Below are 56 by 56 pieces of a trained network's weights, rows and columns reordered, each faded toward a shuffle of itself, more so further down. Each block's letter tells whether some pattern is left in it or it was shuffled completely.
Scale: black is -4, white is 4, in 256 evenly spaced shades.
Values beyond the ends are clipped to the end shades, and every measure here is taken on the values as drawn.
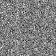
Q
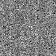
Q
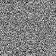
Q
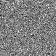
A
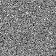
A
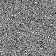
A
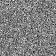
A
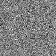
Q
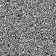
A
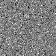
A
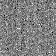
Q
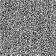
Q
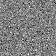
A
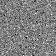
A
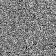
Q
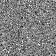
A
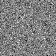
A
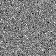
A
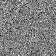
A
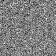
Q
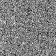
Q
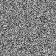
Q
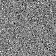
A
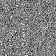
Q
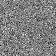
A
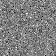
A
